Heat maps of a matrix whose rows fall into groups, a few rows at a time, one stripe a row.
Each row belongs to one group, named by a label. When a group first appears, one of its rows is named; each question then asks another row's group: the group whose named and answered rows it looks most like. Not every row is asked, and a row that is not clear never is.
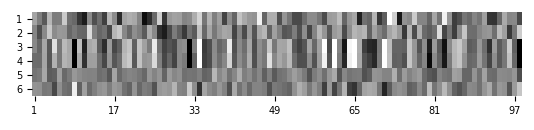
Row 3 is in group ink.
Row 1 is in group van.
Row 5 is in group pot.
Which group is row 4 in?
ink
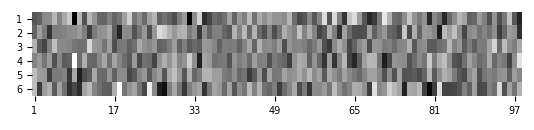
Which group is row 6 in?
pot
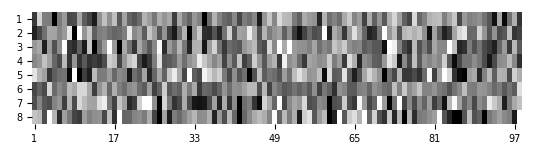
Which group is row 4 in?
van
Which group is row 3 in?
van
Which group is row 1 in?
van
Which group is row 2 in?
ink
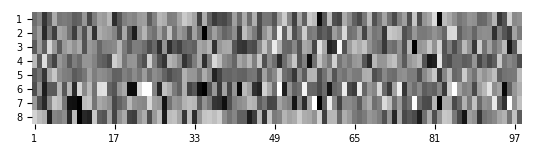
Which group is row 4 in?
pot
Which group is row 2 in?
van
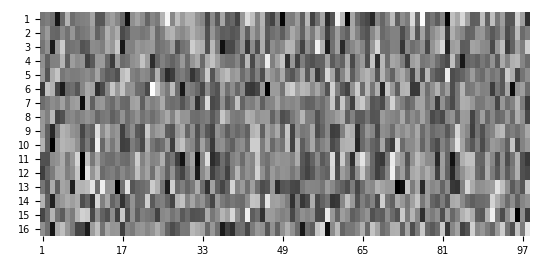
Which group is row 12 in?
ink
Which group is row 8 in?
pot
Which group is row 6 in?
van
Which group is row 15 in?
pot
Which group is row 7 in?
ink
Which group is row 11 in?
ink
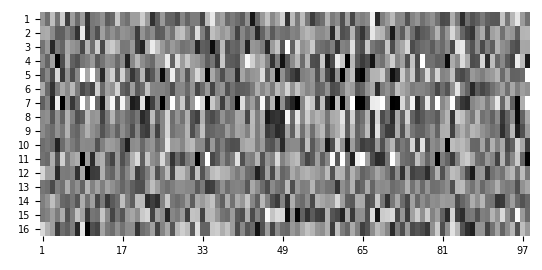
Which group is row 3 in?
van
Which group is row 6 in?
van
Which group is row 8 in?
van
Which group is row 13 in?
van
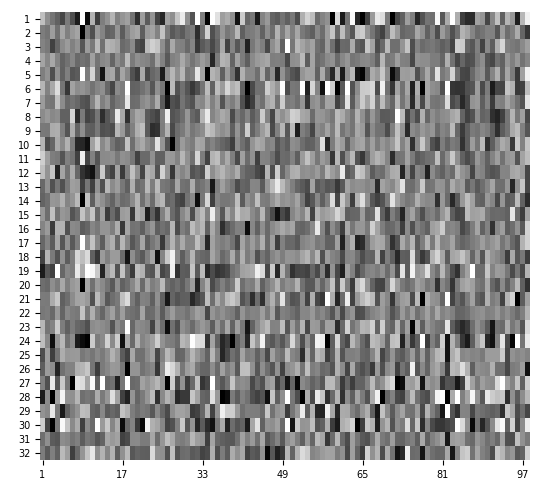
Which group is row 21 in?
pot
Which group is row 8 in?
van
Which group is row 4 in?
pot
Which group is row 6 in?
pot
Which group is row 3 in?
van
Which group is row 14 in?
ink
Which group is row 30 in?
van
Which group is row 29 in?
pot
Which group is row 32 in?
van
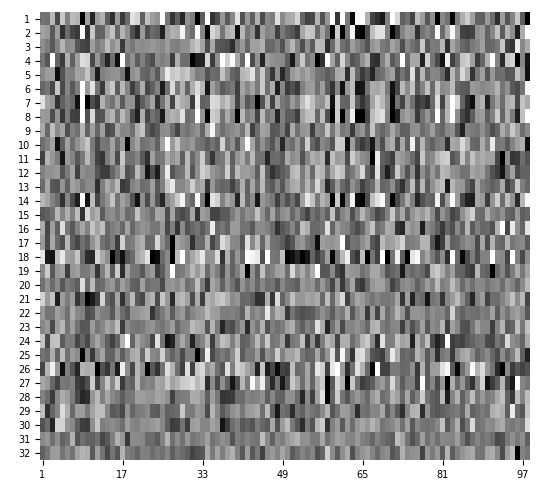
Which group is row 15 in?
ink
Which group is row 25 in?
ink
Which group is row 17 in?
pot
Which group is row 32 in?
pot
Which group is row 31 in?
van
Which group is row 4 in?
pot
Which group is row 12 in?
van
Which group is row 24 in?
pot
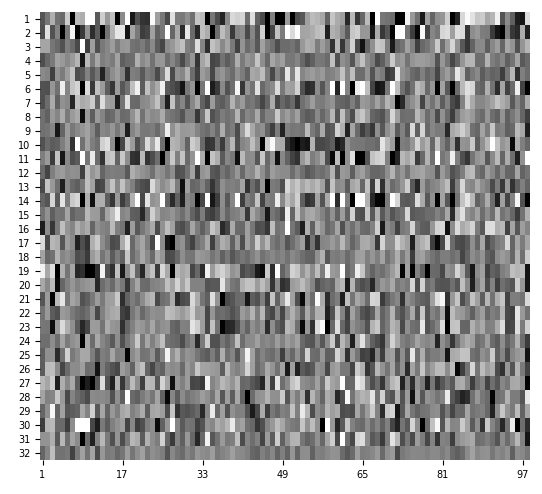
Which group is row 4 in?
ink
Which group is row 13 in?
van
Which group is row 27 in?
ink
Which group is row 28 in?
pot
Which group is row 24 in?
ink
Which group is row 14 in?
ink
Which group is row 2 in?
van
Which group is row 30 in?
pot
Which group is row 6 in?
ink
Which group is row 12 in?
ink
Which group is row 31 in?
ink
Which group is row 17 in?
pot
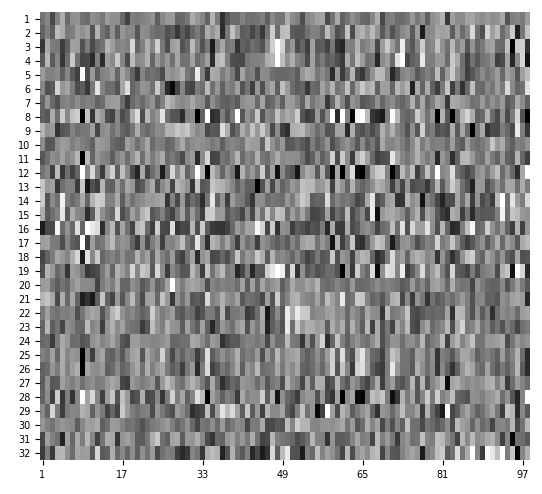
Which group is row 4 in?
van
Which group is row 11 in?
ink
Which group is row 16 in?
ink
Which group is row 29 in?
pot
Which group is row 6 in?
pot
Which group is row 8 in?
ink
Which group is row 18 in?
ink
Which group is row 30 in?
van
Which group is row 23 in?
van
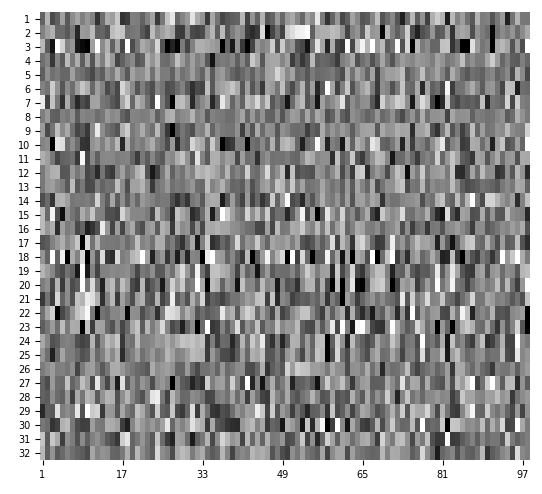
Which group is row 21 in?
ink
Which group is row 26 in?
van
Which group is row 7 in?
pot
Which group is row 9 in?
pot
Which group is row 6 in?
pot
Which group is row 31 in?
pot
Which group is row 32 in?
pot
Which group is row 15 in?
pot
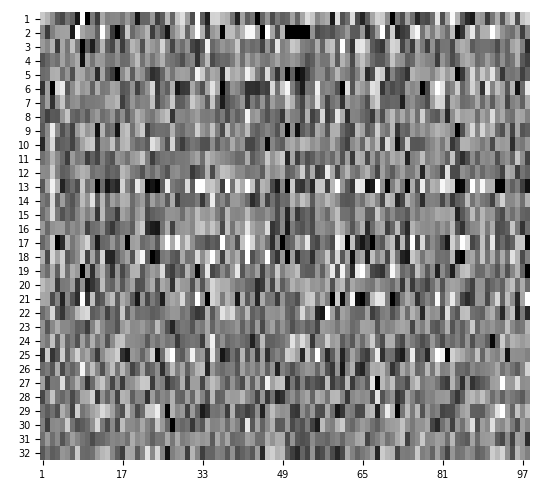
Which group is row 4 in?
ink
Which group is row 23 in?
pot
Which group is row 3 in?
ink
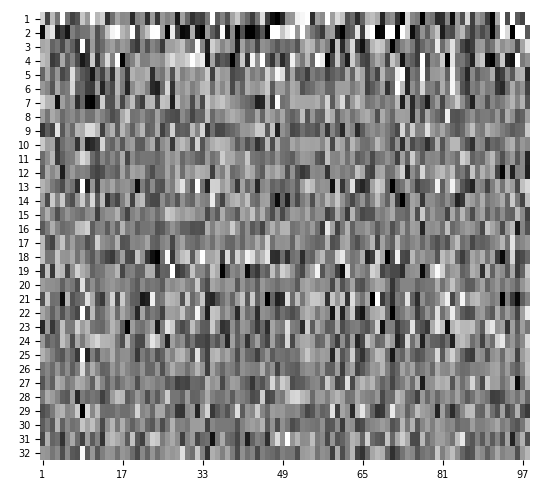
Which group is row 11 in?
pot
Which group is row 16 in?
pot
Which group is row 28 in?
van
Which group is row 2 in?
van
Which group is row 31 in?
van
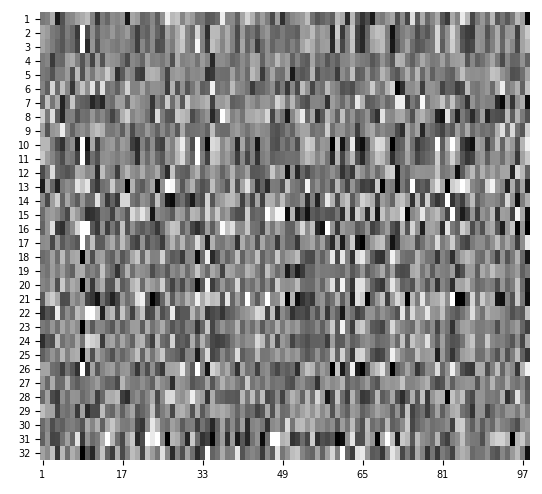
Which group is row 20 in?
ink
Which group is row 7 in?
van
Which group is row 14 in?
pot
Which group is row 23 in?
ink
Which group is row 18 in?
ink
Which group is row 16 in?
pot
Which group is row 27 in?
pot
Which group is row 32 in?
ink
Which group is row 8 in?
pot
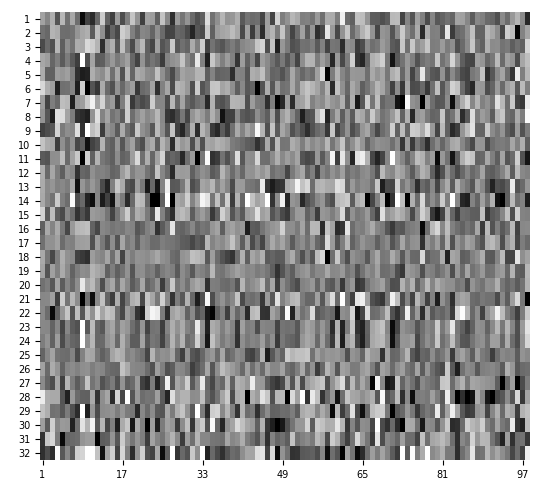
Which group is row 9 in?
ink
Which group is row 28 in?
pot
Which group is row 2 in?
pot
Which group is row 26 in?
pot
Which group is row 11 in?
ink
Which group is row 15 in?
pot
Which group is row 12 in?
pot
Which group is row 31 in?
van
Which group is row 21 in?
ink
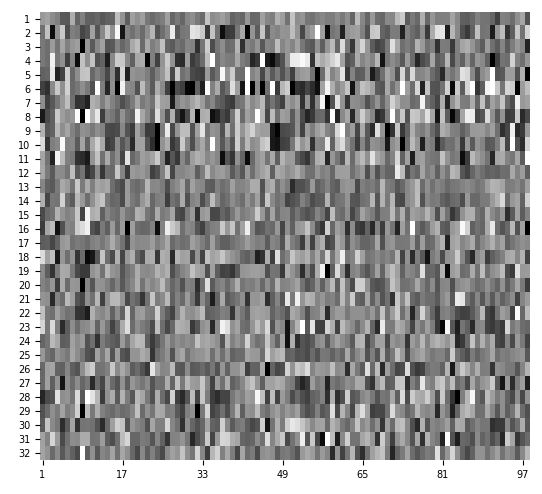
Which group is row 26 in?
van
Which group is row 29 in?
ink
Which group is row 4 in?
van
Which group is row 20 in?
ink
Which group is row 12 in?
van
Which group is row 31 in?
pot
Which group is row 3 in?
ink
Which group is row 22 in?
pot
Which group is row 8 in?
ink
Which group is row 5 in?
pot
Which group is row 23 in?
pot
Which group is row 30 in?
van
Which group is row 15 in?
ink
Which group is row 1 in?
van
